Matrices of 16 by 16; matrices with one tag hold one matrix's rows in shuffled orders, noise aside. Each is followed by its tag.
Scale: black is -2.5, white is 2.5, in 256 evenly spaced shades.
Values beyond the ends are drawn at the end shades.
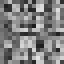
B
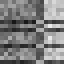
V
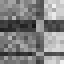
V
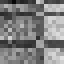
V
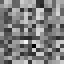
B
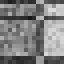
V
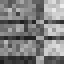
V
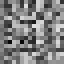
B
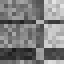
V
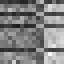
V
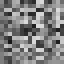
B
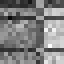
V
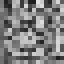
B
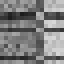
V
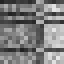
V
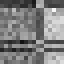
V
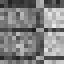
V
